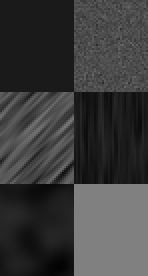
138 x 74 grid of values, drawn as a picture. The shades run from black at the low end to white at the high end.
It is made of 3 by 2 panels. Panel 1,1: very low, flat. Panel 1,2: low, fine-grained, faint in contrast. Panel 2,1: low, slanting up to the right. Panel 2,2: very low, streaked downward, faint in contrast. Panel 3,1: very low, smooth, faint in contrast. Panel 3,2: middling, flat.
